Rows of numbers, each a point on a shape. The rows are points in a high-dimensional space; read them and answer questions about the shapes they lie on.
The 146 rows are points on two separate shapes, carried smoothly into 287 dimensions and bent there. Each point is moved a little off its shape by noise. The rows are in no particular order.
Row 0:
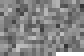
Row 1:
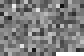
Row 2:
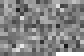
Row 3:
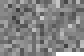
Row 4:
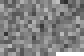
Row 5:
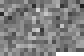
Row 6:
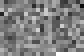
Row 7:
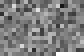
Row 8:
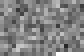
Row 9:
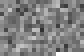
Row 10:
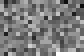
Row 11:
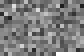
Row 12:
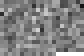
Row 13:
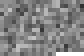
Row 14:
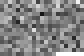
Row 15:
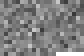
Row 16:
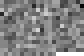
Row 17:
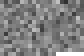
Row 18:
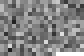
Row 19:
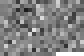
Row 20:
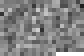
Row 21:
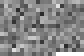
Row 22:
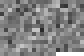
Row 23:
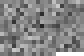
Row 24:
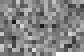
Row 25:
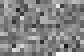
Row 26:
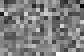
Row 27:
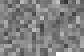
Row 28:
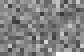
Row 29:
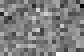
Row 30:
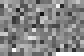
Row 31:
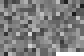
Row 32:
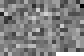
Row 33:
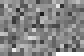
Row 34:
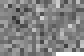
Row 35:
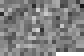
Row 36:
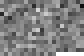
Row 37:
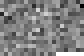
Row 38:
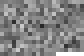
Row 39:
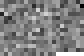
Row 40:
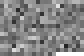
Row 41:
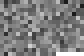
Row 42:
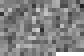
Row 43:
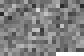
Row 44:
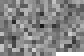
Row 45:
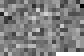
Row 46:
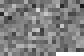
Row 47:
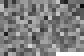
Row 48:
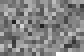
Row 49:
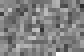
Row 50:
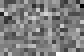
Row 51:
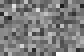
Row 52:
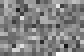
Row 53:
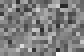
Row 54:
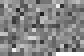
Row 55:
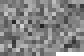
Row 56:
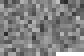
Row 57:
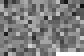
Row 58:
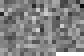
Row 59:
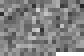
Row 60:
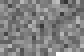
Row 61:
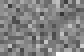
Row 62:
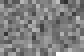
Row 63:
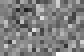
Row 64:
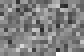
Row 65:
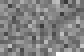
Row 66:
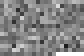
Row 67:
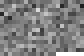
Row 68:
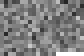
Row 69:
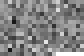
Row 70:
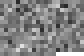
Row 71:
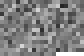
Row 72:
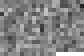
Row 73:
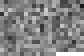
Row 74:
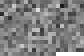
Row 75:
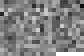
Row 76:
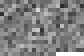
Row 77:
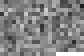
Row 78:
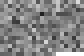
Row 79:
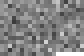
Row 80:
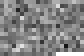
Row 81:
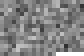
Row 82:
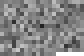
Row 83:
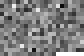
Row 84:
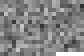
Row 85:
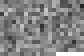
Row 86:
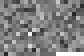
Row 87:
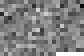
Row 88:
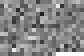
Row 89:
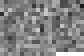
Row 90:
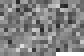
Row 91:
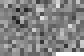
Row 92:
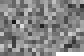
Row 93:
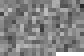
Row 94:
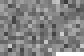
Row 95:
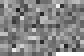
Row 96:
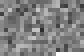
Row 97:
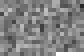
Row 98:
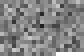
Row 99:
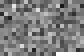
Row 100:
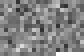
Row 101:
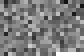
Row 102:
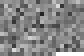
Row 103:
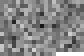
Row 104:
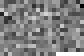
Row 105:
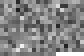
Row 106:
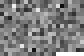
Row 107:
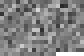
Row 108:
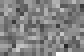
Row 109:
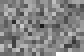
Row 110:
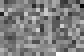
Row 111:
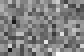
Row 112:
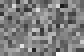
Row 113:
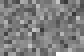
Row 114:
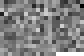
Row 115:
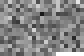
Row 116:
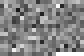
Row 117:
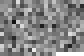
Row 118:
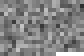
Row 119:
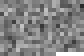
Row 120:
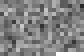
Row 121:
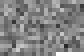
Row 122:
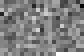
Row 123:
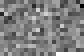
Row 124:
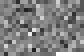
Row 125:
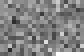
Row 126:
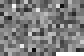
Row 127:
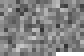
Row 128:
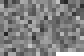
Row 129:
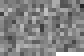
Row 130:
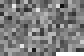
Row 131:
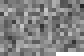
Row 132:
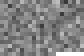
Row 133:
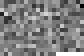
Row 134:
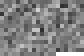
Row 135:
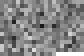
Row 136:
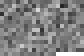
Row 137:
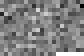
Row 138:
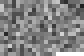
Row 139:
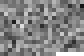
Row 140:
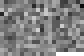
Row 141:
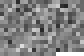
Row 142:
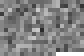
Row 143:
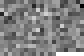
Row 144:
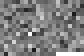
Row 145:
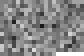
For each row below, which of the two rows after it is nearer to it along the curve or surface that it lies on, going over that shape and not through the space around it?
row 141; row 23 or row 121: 121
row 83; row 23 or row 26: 26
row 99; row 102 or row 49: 49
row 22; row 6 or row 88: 6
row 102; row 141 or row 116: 116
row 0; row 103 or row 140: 140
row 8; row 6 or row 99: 6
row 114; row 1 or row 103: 1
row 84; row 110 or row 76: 110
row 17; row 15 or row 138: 15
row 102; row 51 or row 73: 73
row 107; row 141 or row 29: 141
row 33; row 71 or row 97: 97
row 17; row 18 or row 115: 18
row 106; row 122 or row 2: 122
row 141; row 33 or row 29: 29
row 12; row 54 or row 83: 83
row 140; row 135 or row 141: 141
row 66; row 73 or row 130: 73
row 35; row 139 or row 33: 139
